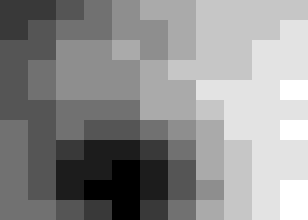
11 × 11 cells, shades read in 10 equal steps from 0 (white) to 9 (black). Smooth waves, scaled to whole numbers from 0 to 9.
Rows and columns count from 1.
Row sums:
43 41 36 34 32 38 42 53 57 58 50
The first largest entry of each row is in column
1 1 1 1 1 1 2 4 5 4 5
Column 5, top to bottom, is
4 4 3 4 4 5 6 8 9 9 9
